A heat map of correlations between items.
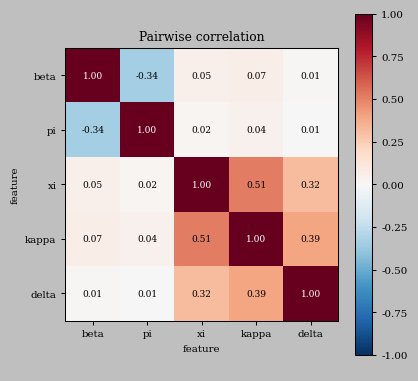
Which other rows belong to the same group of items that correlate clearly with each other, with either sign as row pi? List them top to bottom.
beta
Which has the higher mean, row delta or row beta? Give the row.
delta
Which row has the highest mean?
kappa
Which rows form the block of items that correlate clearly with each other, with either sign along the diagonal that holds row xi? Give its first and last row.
xi to delta
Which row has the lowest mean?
pi
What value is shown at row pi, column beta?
-0.34
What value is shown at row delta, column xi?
0.32
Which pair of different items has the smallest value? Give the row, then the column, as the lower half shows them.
pi, beta
